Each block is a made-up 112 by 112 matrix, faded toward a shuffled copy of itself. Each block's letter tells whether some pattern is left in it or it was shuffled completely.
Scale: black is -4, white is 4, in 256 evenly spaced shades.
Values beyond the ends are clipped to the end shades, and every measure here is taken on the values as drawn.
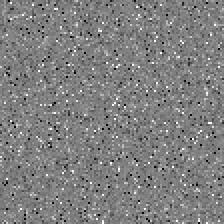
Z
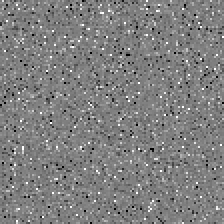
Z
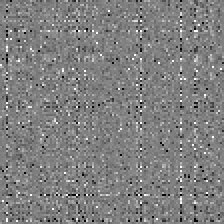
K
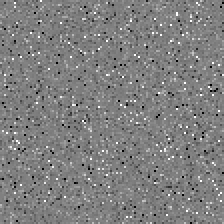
Z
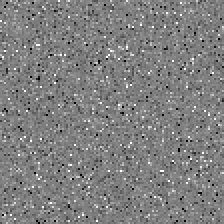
Z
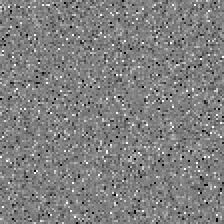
Z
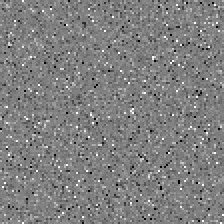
Z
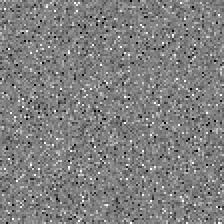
Z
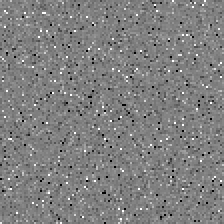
Z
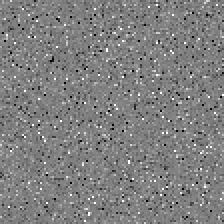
Z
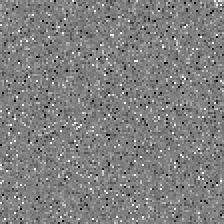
Z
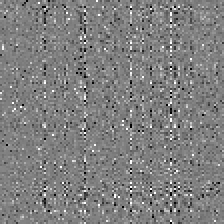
K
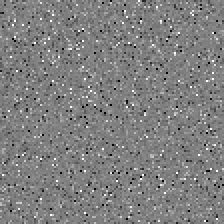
Z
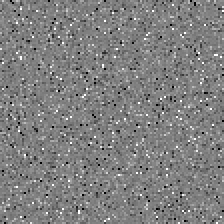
Z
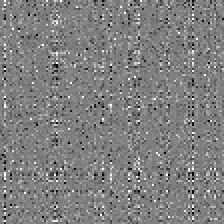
K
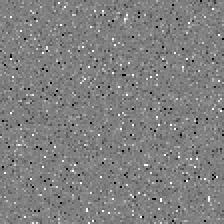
Z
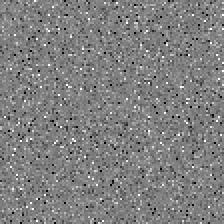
Z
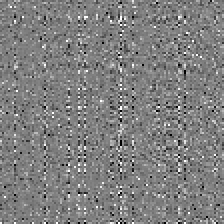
K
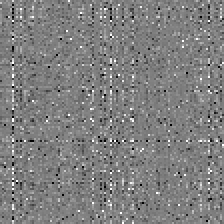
K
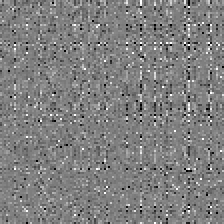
K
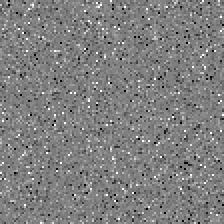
Z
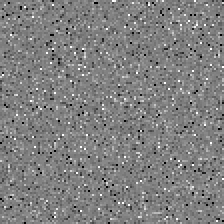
Z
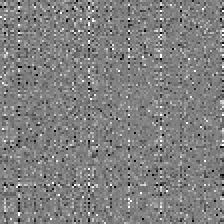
K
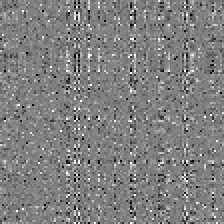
K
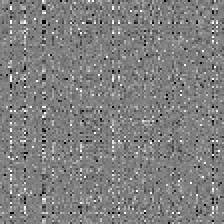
K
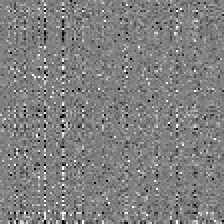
K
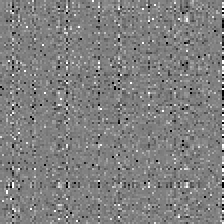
K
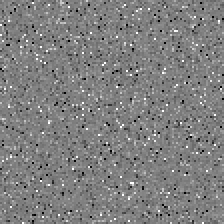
Z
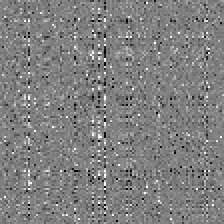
K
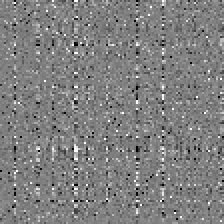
K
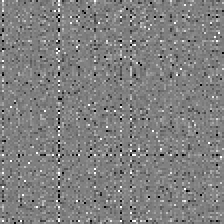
K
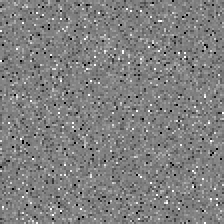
Z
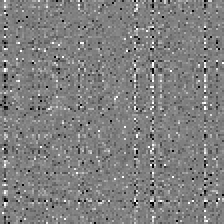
K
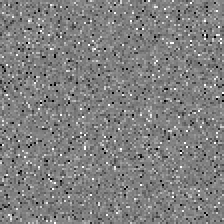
Z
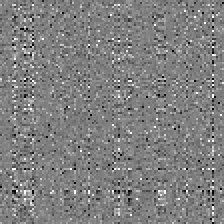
K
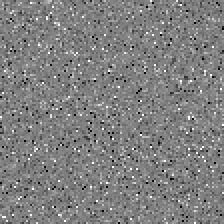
Z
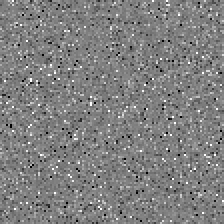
Z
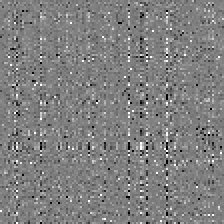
K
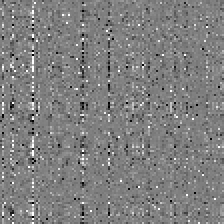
K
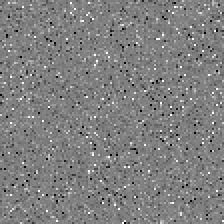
Z
